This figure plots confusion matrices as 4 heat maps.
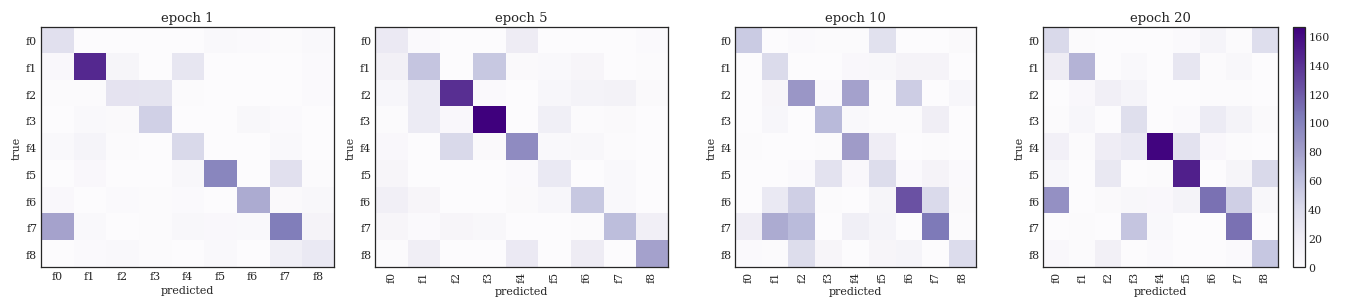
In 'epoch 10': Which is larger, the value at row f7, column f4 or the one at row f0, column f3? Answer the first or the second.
the first
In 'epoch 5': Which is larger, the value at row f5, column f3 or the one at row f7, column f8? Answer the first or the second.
the second
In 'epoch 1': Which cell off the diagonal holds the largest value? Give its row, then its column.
f7, f0
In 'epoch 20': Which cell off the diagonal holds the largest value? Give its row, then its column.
f6, f0
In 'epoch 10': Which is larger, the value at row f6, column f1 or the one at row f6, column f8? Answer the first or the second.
the first
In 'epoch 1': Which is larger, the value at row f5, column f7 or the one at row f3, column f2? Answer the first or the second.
the first
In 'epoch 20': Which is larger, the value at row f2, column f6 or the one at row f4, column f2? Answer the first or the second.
the second
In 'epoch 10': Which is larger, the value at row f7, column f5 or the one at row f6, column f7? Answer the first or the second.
the second
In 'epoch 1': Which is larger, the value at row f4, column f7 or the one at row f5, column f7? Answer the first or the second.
the second
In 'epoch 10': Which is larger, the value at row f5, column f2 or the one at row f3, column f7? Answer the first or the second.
the second
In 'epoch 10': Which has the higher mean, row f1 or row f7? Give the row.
f7
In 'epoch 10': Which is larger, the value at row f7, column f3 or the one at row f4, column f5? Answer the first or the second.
the second
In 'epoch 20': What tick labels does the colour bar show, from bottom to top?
0, 20, 40, 60, 80, 100, 120, 140, 160
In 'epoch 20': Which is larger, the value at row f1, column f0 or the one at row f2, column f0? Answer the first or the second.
the first
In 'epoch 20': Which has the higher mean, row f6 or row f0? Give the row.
f6
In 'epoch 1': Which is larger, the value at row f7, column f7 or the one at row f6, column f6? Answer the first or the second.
the first
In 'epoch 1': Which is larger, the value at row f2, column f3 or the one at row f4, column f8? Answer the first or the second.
the first
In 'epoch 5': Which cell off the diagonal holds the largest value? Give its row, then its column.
f1, f3
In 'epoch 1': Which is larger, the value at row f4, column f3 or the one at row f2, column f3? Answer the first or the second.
the second
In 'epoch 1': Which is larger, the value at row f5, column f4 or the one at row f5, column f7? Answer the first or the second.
the second
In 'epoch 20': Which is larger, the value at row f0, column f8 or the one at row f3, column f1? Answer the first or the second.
the first
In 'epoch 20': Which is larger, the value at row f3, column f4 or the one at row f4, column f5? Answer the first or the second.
the second
